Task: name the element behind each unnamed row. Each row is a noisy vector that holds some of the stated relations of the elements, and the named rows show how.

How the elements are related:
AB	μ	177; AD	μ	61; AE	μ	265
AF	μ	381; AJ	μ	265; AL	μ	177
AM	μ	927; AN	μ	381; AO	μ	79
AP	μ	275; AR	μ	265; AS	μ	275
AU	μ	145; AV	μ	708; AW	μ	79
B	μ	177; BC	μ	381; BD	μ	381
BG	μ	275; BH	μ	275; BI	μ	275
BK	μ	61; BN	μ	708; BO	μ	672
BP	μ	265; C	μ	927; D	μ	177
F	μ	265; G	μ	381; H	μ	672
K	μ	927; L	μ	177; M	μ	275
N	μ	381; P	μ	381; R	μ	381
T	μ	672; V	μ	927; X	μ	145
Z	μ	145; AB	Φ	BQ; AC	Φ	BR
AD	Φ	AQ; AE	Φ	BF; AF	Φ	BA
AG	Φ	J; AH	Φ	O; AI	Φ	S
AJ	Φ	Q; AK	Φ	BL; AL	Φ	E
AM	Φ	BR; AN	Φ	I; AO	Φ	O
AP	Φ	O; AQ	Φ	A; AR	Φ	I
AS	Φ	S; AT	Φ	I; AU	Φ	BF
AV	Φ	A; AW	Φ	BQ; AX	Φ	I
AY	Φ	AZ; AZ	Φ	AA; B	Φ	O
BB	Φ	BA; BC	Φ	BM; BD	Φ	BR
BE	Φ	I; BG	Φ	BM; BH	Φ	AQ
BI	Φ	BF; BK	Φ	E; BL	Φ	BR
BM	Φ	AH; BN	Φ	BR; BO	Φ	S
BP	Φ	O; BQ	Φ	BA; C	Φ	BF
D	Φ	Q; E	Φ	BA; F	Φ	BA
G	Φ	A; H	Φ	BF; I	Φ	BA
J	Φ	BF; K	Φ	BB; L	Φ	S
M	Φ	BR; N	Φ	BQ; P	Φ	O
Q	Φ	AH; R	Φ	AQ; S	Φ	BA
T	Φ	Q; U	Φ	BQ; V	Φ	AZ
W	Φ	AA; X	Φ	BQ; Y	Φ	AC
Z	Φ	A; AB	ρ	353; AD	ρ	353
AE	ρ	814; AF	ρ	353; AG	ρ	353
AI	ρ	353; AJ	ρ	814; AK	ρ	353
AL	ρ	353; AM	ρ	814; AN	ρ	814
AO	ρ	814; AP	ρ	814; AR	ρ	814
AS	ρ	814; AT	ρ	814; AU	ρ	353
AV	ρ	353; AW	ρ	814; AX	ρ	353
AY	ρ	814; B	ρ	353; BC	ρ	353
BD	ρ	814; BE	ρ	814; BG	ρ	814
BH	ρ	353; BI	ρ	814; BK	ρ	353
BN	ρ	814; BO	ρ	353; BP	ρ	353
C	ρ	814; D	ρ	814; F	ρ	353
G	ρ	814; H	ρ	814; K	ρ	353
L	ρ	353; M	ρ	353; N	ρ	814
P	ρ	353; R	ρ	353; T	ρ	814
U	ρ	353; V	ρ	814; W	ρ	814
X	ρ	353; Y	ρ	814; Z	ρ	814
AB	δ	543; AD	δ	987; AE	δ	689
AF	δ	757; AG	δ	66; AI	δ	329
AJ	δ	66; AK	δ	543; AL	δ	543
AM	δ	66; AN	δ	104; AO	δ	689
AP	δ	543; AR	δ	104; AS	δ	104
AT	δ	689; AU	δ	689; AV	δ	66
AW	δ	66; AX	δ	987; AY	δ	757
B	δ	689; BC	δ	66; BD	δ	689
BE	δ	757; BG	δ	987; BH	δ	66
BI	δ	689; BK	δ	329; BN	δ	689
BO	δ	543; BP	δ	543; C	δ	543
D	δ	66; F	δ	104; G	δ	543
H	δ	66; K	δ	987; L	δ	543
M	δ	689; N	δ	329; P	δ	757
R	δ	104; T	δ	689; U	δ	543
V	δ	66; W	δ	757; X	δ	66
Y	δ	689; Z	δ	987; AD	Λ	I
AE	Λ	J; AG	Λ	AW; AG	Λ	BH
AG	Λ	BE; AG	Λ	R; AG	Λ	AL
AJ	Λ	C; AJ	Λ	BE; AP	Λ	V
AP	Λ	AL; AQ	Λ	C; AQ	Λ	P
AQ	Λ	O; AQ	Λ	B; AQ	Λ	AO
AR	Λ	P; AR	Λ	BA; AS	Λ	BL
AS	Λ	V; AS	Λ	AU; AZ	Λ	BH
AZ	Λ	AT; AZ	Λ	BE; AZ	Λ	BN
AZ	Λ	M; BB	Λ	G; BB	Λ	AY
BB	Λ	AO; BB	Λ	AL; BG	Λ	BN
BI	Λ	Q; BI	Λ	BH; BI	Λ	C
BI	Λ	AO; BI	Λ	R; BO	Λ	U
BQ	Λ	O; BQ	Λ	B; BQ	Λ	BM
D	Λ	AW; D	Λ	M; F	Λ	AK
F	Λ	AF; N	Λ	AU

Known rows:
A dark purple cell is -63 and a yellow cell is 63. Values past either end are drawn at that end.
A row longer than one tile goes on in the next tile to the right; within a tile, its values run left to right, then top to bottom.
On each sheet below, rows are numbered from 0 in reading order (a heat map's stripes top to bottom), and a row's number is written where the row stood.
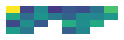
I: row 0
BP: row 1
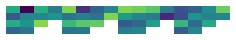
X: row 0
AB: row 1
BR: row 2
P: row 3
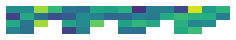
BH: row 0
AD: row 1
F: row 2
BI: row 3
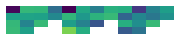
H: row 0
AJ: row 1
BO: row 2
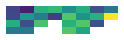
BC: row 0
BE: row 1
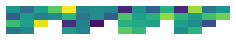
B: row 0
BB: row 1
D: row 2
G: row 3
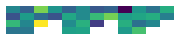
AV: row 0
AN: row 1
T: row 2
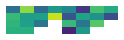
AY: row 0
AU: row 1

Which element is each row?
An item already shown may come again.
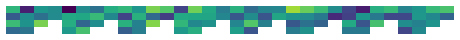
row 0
BK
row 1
T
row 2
M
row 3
BD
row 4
K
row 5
BL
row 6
BC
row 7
R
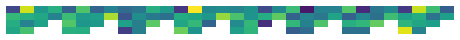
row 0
BI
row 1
W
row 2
AD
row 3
C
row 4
AS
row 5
AF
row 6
U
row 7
AM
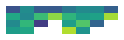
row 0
AN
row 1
AW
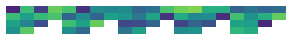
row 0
AP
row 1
AI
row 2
AH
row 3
AZ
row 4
N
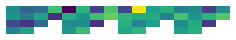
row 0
AH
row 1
BG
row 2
BI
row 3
AS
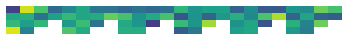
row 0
AM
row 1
AT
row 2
N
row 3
AK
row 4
AN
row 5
AG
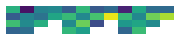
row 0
AF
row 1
AR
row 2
Z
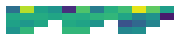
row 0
BN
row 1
AO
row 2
AQ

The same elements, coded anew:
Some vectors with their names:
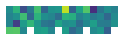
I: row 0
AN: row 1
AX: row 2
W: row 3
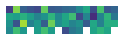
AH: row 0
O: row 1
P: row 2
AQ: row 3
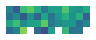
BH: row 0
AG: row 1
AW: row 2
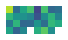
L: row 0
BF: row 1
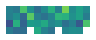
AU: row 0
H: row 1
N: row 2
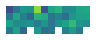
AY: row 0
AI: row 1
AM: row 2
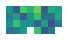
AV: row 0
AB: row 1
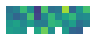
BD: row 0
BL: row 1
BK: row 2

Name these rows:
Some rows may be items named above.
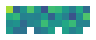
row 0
X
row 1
AV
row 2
C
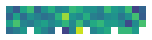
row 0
R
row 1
H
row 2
BG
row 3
BN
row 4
BB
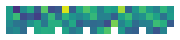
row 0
AF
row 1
AZ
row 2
U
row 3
AS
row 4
BK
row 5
B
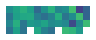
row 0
V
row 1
H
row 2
BB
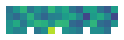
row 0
AE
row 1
BI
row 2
BE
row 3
BE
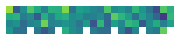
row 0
X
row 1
AD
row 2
AT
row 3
AU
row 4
B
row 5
M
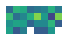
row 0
AO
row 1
BC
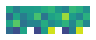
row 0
AG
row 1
AP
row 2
BG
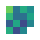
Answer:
AL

